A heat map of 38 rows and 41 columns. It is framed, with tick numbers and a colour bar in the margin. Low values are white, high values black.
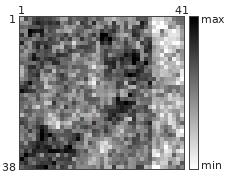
The bottom left is the ninth with the highest average. The texture is blotchy. The values follow a bell shape. The left part is higher, up to a seam about 80% of the way across.
